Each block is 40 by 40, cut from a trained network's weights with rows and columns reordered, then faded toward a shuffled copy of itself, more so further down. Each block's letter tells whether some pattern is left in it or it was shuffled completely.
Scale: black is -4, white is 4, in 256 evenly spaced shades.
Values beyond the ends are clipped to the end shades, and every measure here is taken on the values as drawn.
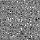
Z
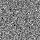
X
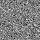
X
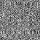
Z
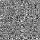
Z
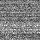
Z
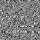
Z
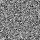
X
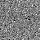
X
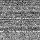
Z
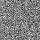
X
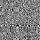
Z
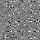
Z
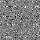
Z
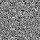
Z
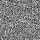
X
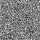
X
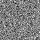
X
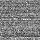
Z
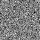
X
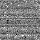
Z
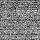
Z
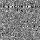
Z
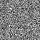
X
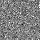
X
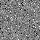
X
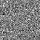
Z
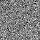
X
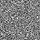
Z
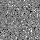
X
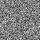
X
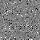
Z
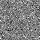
X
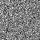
X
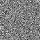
Z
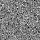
X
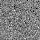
Z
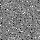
X
